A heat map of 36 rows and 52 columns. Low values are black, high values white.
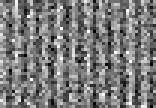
The values follow a bell shape. There is no seam. Stripes running up and down repeat 11 times from left to right. On average the colour sits 50% of the way up the scale.
